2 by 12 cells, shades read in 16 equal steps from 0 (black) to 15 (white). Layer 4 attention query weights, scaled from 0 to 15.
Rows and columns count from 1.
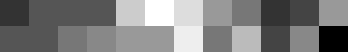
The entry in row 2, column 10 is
4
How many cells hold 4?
2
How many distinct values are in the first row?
8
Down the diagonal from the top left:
3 5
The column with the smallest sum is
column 10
